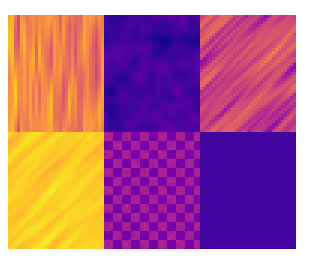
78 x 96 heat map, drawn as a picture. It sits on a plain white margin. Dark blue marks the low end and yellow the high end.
The table splits into 2 rows of 3 panels. Panel 1,1: high, streaked downward. Panel 1,2: very low, blotchy, faint in contrast. Panel 1,3: middling, slanting up to the right. Panel 2,1: very high, slanting up to the right, faint in contrast. Panel 2,2: low, checkered. Panel 2,3: very low, flat.
